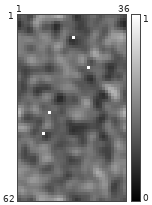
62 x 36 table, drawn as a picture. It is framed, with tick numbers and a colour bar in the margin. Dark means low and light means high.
Odd rows or columns: none. Mirror symmetry: none. Lone odd cells: 4, each higher than its neighbours. Grain: blotchy. Average level on the scale: 40%. Histogram: heavy tails on both sides.
